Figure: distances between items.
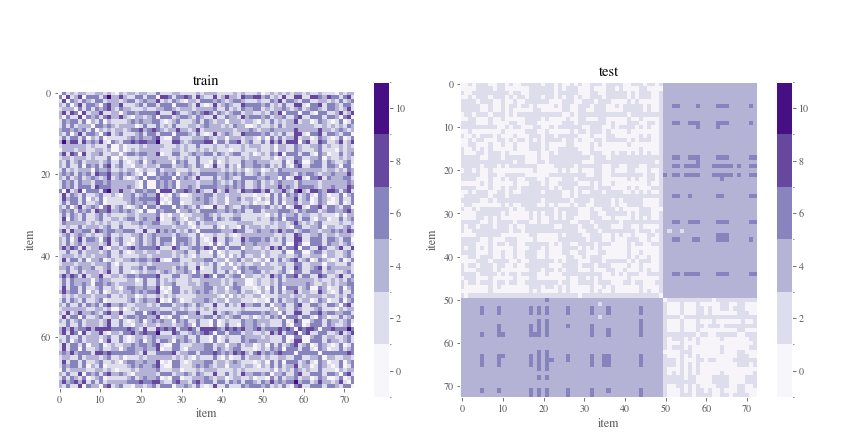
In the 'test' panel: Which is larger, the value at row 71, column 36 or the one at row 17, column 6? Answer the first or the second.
the first
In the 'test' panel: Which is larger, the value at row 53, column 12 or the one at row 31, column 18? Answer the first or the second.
the first
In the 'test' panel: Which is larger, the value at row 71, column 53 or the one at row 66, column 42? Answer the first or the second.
the second
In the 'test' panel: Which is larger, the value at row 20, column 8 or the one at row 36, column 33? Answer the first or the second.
the second
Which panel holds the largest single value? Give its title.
train
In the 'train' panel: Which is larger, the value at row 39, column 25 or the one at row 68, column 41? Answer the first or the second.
the first
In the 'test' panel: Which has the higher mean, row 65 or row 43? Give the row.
65
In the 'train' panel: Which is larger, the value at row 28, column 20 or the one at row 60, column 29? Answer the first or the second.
the first
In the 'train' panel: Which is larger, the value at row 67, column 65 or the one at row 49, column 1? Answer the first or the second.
the second
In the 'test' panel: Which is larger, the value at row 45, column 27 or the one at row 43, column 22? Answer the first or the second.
the second
